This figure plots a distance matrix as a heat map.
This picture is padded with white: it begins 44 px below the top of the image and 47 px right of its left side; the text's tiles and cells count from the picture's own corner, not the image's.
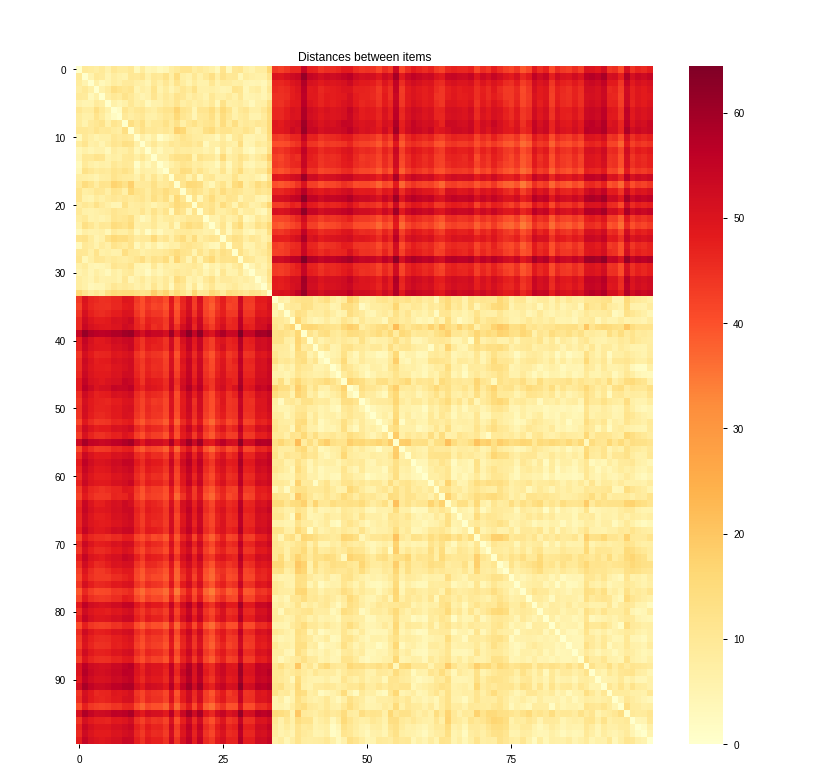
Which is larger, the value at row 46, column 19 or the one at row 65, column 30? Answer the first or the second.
the first
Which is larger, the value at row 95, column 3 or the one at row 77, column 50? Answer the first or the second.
the first
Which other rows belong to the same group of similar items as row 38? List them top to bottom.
34, 35, 36, 37, 39, 40, 41, 42, 43, 44, 45, 46, 47, 48, 49, 50, 51, 52, 53, 54, 55, 56, 57, 58, 59, 60, 61, 62, 63, 64, 65, 66, 67, 68, 69, 70, 71, 72, 73, 74, 75, 76, 77, 78, 79, 80, 81, 82, 83, 84, 85, 86, 87, 88, 89, 90, 91, 92, 93, 94, 95, 96, 97, 98, 99
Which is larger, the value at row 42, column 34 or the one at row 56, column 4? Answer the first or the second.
the second
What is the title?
Distances between items
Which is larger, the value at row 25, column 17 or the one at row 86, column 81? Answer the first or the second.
the first
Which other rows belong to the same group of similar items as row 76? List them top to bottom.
34, 35, 36, 37, 38, 39, 40, 41, 42, 43, 44, 45, 46, 47, 48, 49, 50, 51, 52, 53, 54, 55, 56, 57, 58, 59, 60, 61, 62, 63, 64, 65, 66, 67, 68, 69, 70, 71, 72, 73, 74, 75, 77, 78, 79, 80, 81, 82, 83, 84, 85, 86, 87, 88, 89, 90, 91, 92, 93, 94, 95, 96, 97, 98, 99
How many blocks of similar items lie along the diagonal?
2
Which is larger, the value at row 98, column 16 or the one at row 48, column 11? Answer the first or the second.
the first
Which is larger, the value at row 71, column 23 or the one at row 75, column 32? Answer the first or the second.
the second
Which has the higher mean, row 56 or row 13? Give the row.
13
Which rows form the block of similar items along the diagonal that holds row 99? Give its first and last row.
34 to 99
